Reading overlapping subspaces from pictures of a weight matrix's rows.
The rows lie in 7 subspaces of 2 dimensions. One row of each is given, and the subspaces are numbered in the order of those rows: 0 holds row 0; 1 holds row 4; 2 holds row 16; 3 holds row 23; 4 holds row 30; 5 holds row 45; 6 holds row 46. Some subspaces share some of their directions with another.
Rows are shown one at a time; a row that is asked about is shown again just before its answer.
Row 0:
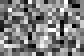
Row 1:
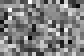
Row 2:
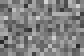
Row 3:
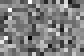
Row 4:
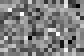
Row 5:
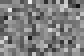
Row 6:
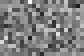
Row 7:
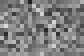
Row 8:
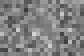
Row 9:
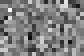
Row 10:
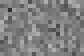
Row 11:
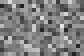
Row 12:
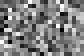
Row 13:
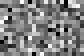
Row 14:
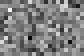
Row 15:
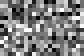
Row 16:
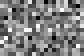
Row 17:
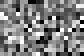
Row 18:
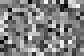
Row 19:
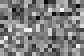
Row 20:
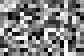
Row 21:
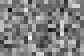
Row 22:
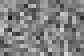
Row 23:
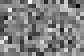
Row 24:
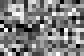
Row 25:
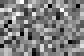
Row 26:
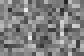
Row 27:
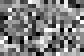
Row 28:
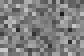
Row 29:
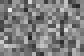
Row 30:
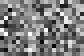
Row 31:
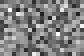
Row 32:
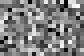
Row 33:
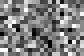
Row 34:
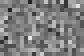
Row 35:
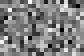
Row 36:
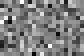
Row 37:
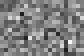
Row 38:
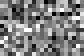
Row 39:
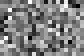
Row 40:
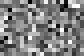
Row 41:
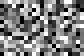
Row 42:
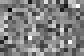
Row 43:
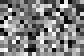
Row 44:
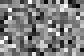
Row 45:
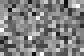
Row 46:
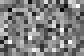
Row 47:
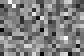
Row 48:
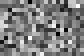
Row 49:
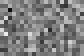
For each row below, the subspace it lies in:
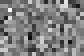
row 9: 4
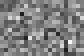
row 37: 1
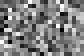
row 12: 1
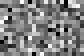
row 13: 6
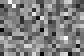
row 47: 5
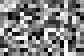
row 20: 1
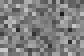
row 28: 0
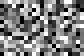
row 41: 5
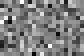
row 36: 6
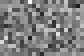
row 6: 4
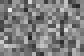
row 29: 0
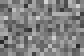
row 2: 2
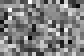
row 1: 2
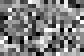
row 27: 3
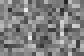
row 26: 0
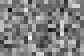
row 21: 0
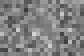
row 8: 0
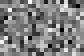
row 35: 3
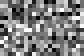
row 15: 2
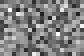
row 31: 3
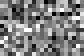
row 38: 2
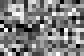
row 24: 2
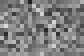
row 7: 4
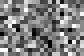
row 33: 0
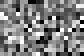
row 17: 3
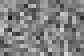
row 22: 1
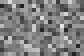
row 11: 5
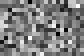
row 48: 4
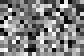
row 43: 4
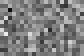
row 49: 4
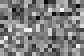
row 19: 2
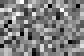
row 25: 6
